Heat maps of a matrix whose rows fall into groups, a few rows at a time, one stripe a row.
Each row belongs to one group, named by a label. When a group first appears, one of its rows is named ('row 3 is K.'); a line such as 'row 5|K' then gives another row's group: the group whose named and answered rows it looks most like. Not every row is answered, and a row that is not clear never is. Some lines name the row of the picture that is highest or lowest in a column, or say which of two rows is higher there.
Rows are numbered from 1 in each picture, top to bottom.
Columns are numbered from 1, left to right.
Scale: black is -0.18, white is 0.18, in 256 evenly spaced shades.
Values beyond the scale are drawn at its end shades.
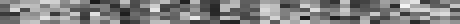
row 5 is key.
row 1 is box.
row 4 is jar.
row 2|box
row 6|jar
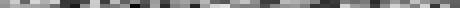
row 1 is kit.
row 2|kit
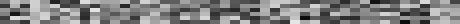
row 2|box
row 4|jar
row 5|key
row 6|jar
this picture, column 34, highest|4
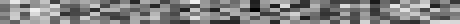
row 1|key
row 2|kit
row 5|key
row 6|jar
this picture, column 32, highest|2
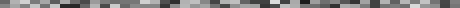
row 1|key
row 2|kit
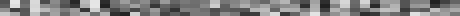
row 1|kit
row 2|kit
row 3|jar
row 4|box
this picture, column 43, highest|4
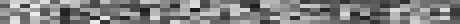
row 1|key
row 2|box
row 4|kit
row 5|box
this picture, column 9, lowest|4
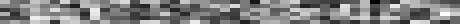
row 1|key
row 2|kit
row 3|jar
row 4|jar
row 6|key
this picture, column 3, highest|2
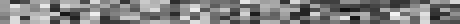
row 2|key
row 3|key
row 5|kit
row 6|key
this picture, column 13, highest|5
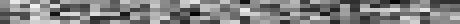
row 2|kit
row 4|jar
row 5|box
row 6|box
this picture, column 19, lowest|6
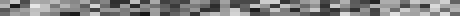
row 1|box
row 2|jar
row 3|box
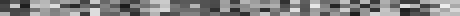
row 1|jar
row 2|box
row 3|jar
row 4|jar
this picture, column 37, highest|1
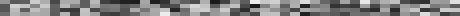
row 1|jar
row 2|key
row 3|box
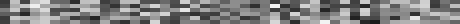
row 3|kit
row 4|jar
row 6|box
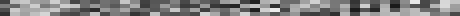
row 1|box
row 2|jar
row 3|box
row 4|kit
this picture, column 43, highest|4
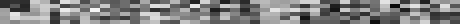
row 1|jar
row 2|box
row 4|key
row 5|key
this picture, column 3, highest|5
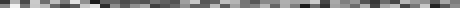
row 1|box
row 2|kit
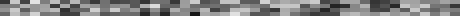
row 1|box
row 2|key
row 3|kit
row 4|kit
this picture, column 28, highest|2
